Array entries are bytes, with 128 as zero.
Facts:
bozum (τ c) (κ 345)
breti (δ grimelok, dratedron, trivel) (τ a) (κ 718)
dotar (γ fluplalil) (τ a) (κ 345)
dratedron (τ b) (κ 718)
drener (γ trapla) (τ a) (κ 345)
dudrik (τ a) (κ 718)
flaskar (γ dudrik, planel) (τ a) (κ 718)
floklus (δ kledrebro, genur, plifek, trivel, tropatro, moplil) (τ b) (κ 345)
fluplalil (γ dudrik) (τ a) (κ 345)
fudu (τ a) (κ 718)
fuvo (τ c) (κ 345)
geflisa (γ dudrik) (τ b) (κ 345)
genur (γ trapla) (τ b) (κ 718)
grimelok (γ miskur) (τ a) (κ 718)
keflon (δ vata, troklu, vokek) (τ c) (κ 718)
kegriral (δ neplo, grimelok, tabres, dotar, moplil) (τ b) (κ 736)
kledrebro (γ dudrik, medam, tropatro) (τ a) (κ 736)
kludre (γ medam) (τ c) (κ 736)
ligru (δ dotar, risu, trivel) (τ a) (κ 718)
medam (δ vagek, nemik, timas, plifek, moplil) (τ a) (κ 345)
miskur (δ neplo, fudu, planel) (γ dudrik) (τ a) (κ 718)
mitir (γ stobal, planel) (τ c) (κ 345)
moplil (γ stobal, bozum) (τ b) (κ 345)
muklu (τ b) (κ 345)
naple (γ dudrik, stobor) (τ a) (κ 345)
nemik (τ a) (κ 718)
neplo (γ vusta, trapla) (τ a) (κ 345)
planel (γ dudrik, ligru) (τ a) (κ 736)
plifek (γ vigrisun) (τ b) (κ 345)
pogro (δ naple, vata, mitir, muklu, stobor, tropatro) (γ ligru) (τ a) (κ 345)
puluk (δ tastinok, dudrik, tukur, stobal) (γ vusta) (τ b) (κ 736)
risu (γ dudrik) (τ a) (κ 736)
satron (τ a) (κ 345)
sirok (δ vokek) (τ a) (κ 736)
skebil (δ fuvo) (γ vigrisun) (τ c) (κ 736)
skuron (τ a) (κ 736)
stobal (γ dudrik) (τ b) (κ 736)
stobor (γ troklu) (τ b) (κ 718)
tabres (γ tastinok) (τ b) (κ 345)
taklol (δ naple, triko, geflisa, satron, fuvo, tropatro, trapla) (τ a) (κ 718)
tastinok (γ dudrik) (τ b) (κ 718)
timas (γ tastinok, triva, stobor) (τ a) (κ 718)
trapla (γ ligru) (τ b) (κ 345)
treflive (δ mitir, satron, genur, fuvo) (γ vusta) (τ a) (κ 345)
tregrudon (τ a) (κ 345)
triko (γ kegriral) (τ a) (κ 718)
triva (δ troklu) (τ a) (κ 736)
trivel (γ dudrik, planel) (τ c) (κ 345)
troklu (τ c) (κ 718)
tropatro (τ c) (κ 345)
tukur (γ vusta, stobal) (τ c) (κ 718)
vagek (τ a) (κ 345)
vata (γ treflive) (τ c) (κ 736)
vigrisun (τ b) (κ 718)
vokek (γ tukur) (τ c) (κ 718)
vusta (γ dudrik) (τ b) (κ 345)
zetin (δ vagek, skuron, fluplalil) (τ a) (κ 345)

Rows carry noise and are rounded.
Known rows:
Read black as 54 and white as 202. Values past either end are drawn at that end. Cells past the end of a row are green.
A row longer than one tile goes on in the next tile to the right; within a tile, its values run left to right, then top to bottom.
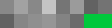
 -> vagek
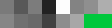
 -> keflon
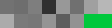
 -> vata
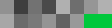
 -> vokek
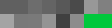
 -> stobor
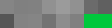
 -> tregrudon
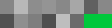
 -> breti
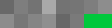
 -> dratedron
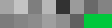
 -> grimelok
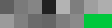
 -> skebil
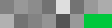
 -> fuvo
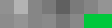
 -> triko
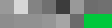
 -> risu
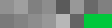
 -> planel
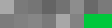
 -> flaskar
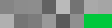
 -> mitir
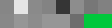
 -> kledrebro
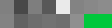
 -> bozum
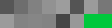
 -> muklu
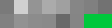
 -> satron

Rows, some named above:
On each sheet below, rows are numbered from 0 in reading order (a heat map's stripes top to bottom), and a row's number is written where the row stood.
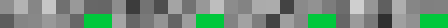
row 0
vagek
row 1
vokek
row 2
treflive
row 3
taklol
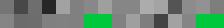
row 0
kludre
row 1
treflive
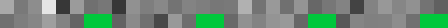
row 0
neplo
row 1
kegriral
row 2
skuron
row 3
drener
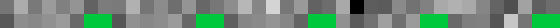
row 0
skuron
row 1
skuron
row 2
vagek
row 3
tukur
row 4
miskur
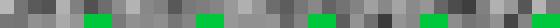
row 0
dudrik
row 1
triko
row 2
naple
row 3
pogro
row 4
trapla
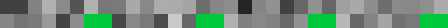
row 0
trapla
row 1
ligru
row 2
vusta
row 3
trivel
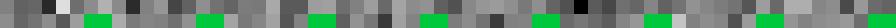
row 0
troklu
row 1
vusta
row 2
genur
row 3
pogro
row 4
floklus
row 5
puluk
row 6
geflisa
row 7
fluplalil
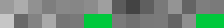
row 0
trivel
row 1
vigrisun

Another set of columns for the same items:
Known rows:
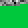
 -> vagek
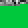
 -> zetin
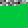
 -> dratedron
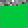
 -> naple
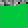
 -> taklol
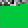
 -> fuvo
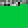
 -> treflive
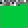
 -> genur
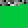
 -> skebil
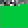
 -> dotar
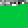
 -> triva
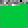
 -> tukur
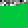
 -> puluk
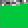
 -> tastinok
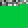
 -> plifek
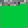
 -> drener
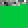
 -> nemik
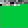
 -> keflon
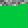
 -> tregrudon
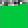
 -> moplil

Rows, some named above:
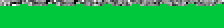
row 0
troklu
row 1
kegriral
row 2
kegriral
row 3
trapla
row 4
skuron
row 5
vusta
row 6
taklol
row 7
triko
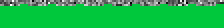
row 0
dotar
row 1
floklus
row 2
dratedron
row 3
stobor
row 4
treflive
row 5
taklol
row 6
ligru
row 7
vata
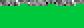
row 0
skuron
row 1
pogro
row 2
skuron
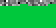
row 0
breti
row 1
naple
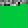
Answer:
treflive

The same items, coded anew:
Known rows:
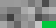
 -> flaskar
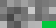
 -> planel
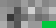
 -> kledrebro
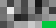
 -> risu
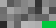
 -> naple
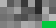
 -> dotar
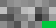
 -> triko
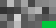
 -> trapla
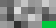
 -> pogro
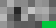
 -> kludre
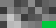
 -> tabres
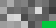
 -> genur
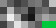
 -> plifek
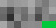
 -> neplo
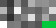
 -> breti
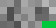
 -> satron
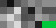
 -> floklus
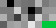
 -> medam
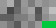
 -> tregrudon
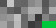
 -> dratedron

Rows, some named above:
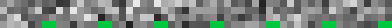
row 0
genur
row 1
taklol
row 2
treflive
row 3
mitir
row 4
dotar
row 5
vigrisun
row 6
tukur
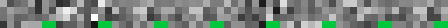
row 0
naple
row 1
skebil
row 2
triko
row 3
triko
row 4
trivel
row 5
fluplalil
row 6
tukur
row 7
triko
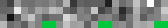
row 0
miskur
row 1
stobor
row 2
vagek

